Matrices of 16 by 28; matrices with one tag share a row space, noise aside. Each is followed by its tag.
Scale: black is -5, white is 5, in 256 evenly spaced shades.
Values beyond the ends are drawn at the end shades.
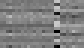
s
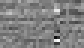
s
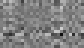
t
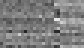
s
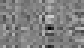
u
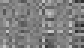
u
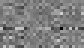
t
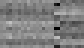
s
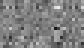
t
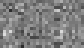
t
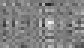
u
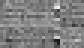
s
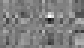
u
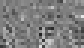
u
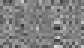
t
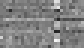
s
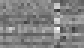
s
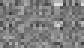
t
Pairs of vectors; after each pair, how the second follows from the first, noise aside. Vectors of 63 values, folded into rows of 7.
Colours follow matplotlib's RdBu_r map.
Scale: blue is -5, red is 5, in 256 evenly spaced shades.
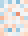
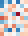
scaled up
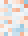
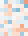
negated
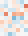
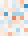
negated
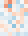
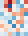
scaled up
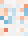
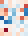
scaled up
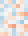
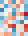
scaled up
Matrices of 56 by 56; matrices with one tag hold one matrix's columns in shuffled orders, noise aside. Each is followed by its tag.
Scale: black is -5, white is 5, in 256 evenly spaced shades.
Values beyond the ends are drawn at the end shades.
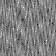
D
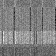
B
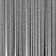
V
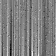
V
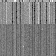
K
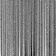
V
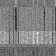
B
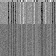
K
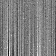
V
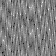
D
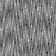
D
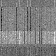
B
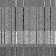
B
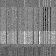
B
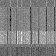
B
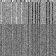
K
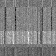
B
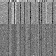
K
